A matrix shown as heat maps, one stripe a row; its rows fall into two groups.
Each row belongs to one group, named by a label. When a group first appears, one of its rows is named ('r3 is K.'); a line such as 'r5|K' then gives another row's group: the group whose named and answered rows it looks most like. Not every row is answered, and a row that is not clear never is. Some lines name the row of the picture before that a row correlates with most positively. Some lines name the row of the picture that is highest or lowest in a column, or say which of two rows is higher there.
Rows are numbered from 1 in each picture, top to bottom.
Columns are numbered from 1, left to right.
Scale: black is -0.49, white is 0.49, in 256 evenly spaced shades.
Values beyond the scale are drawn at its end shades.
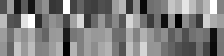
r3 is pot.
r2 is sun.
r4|pot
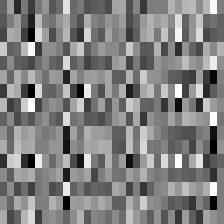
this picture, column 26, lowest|8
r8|sun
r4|sun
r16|sun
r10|pot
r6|pot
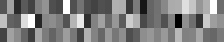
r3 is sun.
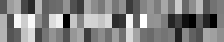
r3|sun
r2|pot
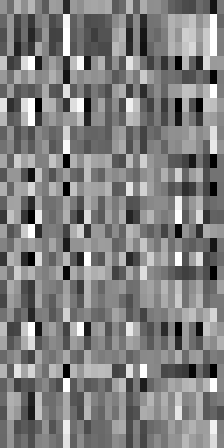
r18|pot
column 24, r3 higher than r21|No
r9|sun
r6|pot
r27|pot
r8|sun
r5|sun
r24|sun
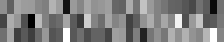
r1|pot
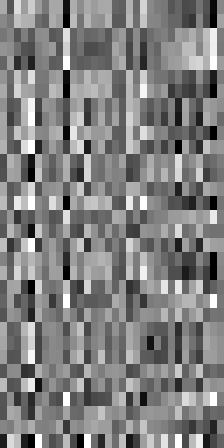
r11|sun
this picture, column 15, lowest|32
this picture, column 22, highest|32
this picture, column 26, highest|32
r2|pot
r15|pot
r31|pot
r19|pot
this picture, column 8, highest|15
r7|pot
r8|sun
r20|pot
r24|sun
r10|pot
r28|sun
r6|pot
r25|sun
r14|sun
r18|sun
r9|sun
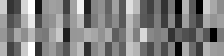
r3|pot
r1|sun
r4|sun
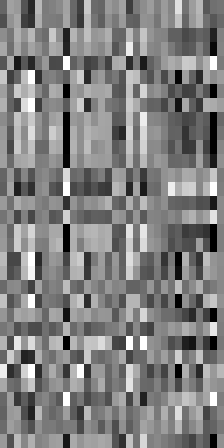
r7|pot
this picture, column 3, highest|25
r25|pot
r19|sun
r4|pot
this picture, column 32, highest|27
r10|pot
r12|pot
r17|pot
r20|sun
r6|sun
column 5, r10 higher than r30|Yes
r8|sun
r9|pot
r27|sun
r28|sun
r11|pot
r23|pot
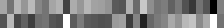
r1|pot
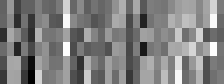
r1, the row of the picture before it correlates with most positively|2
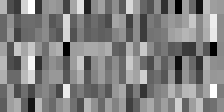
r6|sun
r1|sun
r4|pot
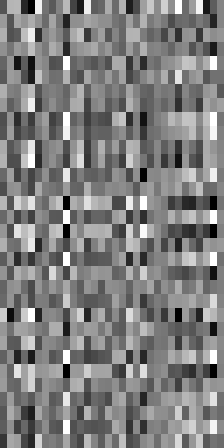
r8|sun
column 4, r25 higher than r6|Yes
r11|sun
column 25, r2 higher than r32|No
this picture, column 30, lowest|1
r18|sun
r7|sun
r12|sun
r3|sun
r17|pot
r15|pot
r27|pot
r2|pot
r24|pot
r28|sun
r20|pot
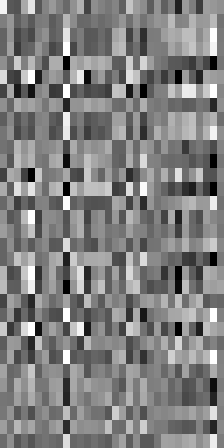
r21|sun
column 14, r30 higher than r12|No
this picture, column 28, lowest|14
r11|pot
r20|sun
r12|pot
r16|sun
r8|pot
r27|sun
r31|pot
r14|pot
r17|sun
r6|sun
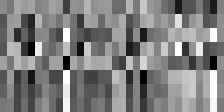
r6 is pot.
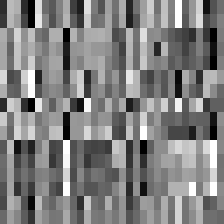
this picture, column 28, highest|14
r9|pot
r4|pot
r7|sun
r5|pot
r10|pot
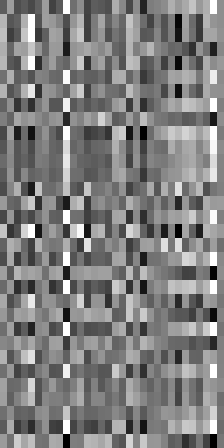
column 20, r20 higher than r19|No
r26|sun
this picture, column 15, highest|9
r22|sun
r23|pot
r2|sun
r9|pot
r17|sun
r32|pot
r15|sun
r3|sun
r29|sun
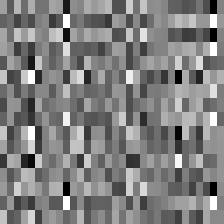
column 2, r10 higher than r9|No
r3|pot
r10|sun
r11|sun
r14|pot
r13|sun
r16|sun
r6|sun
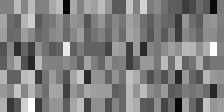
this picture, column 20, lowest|5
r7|pot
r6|sun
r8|sun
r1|pot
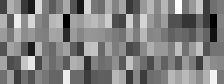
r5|sun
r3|pot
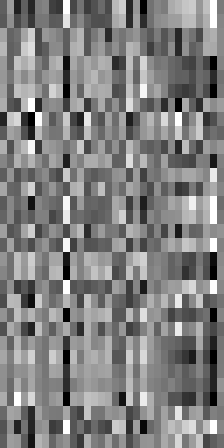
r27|pot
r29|pot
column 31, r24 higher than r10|No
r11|sun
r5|pot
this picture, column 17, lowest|5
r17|sun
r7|pot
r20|pot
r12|pot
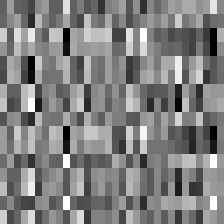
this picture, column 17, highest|12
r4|pot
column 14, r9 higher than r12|Yes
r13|sun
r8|sun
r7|sun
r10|pot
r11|pot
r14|sun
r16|sun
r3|pot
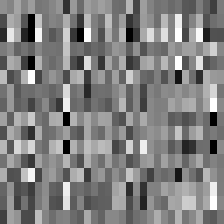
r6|sun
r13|sun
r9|pot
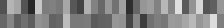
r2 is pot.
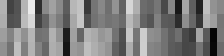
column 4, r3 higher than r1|No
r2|sun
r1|sun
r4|pot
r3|pot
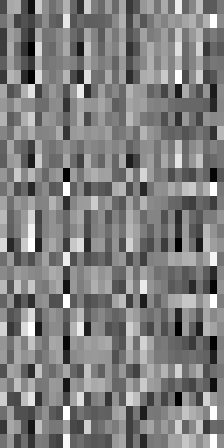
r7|sun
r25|pot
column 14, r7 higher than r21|No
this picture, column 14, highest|15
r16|sun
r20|pot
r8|pot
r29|sun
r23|sun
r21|pot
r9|sun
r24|sun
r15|pot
